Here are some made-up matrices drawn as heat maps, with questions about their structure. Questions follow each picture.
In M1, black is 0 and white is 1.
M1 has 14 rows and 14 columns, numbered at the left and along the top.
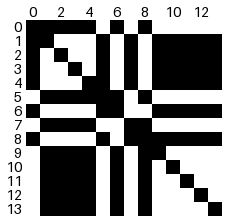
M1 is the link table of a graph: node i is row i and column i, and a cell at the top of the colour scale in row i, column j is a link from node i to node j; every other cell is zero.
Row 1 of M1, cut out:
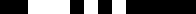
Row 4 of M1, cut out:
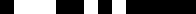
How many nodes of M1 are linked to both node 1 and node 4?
4
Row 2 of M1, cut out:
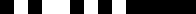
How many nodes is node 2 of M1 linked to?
5
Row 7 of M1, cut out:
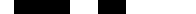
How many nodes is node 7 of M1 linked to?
8
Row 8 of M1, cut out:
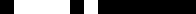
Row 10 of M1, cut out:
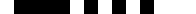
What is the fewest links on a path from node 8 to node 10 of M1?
3
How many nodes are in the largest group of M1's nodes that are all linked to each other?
8
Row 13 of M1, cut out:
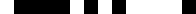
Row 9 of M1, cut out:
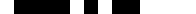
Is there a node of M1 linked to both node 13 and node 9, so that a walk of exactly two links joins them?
yes
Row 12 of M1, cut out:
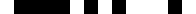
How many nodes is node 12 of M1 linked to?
7
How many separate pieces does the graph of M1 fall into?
1
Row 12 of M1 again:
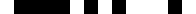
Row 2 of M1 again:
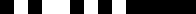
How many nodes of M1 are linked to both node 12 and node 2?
0
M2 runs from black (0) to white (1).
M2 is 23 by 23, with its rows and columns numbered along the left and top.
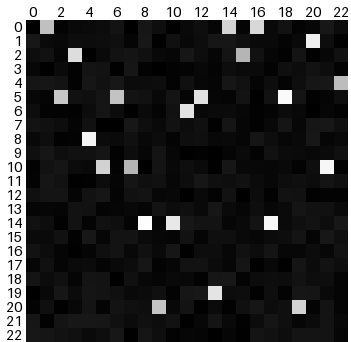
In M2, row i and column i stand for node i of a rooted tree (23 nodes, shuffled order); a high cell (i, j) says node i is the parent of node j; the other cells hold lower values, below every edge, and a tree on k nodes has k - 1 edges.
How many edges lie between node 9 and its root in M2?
3
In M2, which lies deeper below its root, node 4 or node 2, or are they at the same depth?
node 2
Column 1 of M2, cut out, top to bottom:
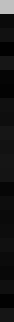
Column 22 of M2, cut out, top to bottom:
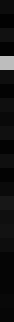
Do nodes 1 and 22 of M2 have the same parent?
no
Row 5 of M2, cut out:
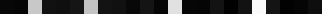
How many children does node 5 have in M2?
4
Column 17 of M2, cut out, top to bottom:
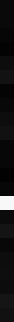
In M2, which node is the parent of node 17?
14
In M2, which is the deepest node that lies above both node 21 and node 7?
10
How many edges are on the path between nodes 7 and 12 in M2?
3
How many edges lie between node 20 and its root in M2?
2
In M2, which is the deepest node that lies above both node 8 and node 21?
14
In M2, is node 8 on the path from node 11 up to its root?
no
